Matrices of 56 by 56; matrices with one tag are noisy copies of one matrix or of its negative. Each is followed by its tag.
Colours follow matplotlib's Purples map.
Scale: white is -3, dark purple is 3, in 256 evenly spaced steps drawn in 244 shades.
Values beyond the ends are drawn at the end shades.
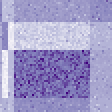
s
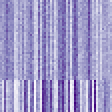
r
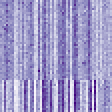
r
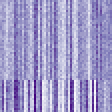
r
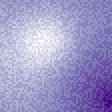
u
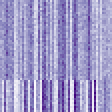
r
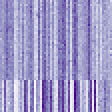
r
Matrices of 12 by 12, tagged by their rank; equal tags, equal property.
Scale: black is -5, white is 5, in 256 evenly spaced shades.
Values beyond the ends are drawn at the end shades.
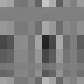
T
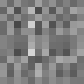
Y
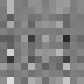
Y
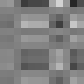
T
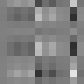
T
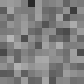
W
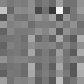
Y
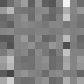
Y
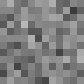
W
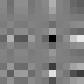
T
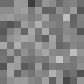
W
